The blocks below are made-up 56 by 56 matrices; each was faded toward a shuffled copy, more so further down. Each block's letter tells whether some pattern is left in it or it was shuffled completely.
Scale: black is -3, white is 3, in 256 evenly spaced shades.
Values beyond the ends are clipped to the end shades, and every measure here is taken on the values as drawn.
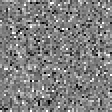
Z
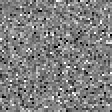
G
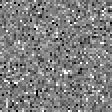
G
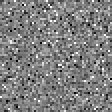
G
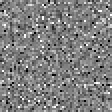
Z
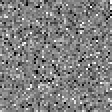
G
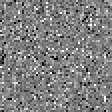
Z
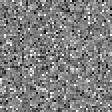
Z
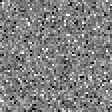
G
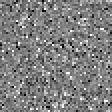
Z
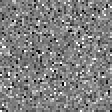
G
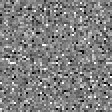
Z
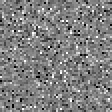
G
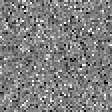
Z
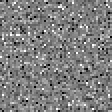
G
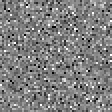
Z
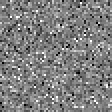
G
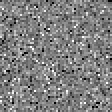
G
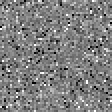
G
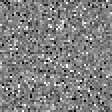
G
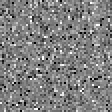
Z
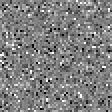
Z
